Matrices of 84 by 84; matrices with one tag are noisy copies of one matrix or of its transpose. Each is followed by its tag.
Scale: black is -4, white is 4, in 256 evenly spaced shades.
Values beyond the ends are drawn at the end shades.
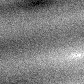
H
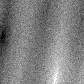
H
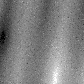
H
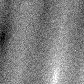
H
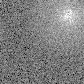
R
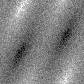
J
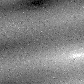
H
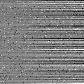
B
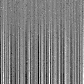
B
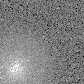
R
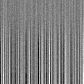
B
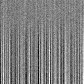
B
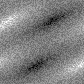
J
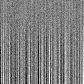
B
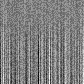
B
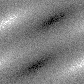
J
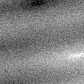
H
